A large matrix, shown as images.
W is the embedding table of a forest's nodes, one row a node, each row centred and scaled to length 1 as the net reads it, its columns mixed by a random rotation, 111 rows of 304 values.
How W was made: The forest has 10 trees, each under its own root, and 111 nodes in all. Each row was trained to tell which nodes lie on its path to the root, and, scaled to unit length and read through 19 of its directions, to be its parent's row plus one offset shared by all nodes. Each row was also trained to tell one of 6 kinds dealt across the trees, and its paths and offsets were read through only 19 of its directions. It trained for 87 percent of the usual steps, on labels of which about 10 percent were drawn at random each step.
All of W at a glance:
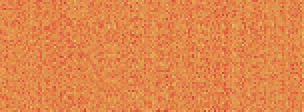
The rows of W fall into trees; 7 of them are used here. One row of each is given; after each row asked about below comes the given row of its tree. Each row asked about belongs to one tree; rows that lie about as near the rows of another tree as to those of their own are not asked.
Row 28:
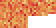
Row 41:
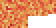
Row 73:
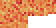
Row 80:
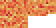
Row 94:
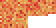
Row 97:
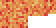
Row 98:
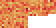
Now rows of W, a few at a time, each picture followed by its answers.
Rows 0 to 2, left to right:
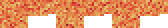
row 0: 94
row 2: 41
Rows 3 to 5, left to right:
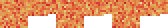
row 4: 41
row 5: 97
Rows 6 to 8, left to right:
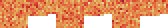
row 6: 94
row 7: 73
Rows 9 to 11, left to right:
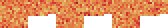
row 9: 97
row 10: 73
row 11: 41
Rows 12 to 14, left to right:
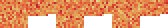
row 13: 41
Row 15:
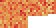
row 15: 28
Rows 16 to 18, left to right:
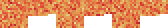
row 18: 28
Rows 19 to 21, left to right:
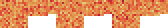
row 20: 98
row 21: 73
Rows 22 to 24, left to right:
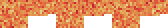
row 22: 94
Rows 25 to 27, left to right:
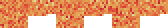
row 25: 98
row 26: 41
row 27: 80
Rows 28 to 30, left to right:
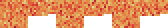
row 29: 41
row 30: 28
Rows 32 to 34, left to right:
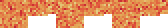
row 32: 28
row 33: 94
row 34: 98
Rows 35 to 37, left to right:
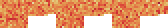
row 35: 73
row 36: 41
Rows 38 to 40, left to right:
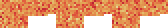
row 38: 41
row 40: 80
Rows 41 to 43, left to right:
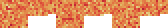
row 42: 73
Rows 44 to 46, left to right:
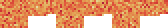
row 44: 97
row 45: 41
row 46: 94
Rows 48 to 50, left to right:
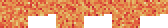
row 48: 97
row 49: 28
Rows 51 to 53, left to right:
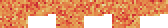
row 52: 94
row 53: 73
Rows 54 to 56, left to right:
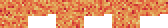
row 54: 80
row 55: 98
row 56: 98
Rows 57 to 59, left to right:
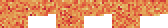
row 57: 98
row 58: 73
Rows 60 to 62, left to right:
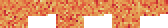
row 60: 41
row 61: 73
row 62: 28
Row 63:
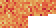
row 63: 41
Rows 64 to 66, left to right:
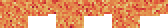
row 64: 94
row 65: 28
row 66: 94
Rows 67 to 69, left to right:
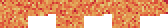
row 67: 97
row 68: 94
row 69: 98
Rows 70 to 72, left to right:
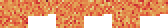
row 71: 98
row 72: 98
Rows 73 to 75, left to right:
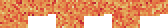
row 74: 41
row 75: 94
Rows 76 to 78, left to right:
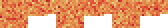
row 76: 73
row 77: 94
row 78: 41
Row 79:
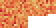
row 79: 97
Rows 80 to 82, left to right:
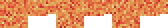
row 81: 41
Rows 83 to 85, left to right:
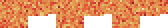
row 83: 97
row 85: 73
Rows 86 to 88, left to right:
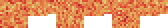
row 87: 98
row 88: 73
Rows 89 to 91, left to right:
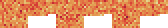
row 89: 94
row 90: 73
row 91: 73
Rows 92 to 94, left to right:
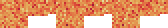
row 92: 41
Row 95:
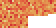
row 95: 41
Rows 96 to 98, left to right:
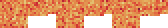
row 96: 94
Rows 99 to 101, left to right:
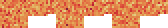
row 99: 97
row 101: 94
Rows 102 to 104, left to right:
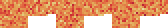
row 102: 94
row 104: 73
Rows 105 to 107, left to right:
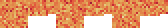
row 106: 80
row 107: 94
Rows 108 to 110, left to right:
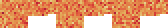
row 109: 28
